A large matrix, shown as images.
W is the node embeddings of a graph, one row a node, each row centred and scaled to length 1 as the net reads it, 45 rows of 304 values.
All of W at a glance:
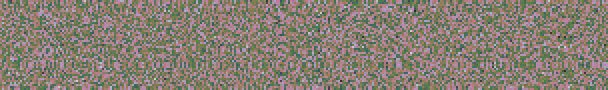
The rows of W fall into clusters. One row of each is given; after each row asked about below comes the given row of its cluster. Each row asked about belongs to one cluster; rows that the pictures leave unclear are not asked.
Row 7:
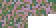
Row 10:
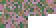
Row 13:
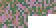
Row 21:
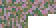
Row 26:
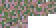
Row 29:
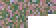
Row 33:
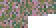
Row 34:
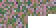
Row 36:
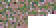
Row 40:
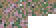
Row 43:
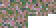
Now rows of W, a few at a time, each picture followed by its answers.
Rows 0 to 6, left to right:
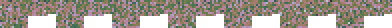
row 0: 33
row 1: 33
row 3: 13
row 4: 36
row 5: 36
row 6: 26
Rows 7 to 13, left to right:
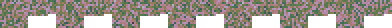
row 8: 13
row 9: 43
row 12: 21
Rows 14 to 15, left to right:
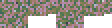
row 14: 34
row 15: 26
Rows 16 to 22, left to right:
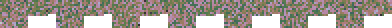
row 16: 40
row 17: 21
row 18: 7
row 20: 34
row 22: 29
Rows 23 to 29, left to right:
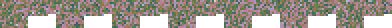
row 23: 7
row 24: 10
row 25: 10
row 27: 7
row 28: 40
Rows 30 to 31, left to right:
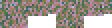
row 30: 26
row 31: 33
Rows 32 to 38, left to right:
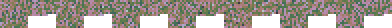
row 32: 33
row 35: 13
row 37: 21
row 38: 13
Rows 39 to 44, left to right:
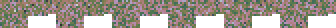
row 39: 26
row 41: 7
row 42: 29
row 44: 43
